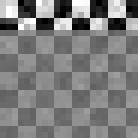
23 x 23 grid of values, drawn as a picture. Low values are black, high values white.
Overall the values sit about 50% of the way up the scale. A checkerboard runs through the table. The halves do not mirror each other. A horizontal seam about 20% of the way down splits the table, and the bottom part is calmer. The ninth with the lowest average is the top right.
